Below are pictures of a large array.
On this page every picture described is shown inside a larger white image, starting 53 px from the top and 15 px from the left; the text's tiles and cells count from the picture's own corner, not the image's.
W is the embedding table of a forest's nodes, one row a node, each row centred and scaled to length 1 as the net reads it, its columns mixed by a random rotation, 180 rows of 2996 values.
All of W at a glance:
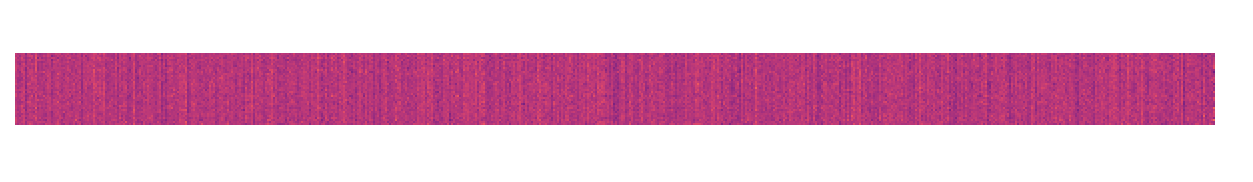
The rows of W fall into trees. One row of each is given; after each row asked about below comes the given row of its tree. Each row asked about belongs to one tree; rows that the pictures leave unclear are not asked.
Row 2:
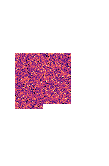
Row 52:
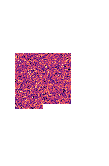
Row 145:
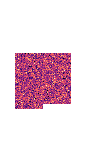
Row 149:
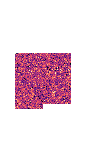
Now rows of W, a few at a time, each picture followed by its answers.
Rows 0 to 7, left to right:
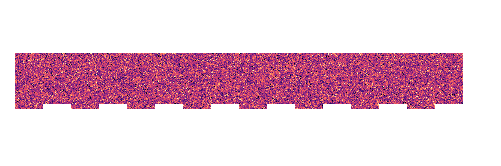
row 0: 2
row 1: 149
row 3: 52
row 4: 149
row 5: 2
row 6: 52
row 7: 52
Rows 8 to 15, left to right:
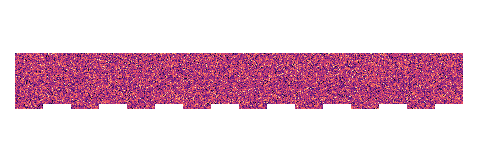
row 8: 2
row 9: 145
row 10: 2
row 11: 2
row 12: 2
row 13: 2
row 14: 149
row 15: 2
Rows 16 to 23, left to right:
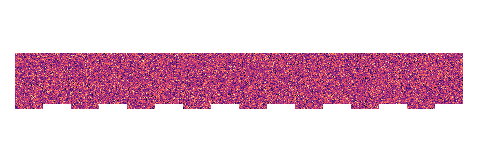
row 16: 145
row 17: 52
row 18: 52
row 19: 52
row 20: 2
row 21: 2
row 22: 145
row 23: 149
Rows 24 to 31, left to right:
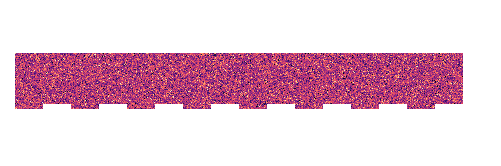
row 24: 149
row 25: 2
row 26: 149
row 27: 52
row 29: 145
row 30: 145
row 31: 2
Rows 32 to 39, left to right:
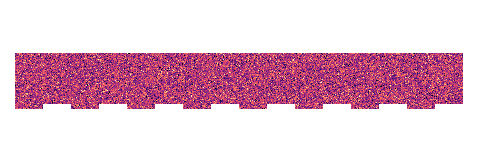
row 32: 2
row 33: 145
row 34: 149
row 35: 2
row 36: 149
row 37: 2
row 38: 2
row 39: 149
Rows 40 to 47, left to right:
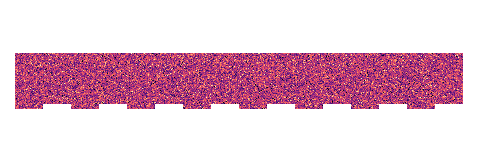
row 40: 2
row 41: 2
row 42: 2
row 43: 52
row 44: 149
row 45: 2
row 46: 52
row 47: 52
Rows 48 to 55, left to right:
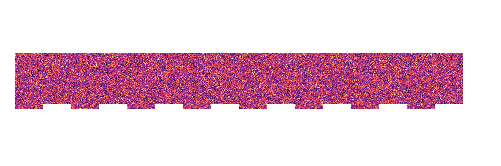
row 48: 52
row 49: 2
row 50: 149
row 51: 149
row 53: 52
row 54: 145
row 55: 2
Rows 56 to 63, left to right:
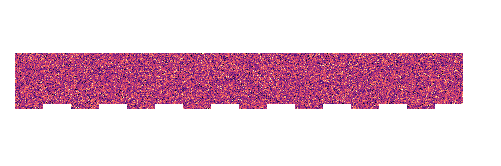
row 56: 2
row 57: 52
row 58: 145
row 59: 149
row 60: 149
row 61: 2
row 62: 52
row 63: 145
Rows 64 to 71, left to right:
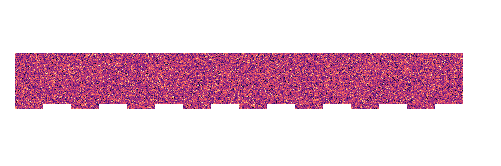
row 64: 149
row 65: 2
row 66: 149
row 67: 145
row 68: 2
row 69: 145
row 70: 149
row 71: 145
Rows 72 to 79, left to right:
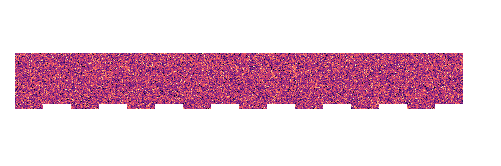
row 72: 52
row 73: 149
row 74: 2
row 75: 149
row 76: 149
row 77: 52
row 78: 52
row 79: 149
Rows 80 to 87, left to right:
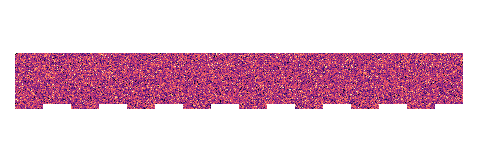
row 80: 149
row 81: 149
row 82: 52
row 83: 2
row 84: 52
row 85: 52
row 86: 52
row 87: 2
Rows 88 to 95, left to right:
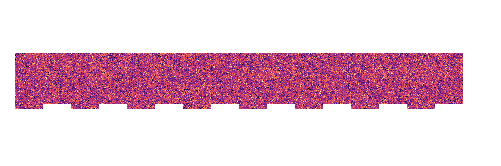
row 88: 149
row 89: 149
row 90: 2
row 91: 52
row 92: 149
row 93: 145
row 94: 149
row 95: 149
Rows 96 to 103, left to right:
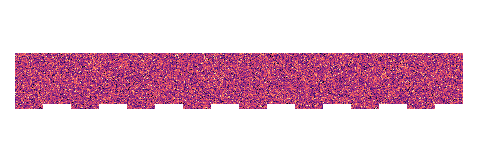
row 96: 52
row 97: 149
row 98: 52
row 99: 149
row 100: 2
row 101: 2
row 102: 149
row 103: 52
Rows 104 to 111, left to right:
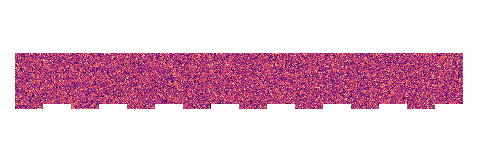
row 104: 145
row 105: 2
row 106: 2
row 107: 2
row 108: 2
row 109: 52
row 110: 145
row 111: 52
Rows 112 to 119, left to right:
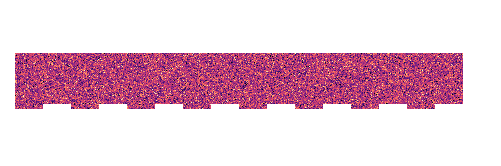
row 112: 2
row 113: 52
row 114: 149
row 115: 52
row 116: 2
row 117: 149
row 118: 145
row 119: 52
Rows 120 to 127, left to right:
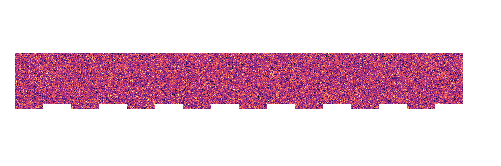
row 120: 149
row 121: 149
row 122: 52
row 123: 52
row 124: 149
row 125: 2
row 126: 2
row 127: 149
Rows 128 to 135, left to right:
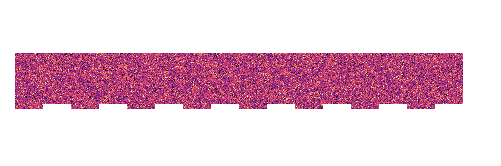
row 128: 149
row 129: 149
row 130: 149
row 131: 2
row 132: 2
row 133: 52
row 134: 52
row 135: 2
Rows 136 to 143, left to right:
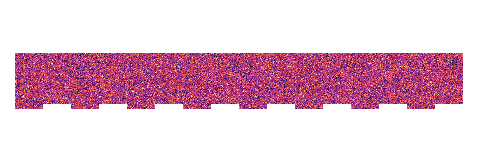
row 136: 2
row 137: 145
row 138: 52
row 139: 2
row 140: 149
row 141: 2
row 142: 149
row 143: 52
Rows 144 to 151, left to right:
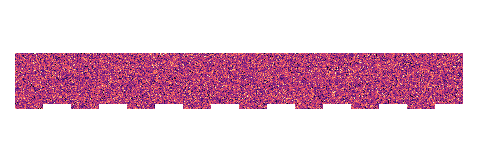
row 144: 149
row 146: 2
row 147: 52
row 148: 2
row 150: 2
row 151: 52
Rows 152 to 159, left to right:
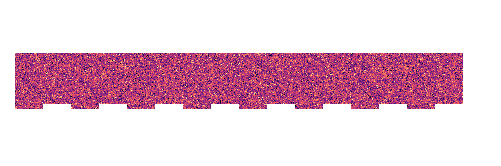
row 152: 149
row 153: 149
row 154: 145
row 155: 2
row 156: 52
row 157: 145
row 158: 149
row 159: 145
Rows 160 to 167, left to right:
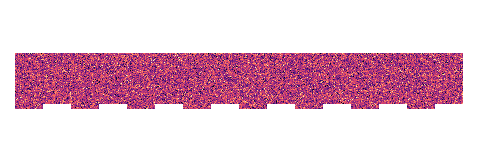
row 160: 145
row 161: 2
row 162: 52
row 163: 2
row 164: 2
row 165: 2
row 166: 145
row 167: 145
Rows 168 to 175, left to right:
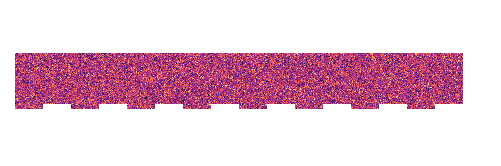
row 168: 149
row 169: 145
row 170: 149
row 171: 52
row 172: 52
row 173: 2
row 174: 149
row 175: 52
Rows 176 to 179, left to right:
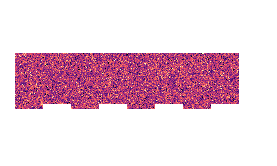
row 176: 52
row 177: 149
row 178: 149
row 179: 149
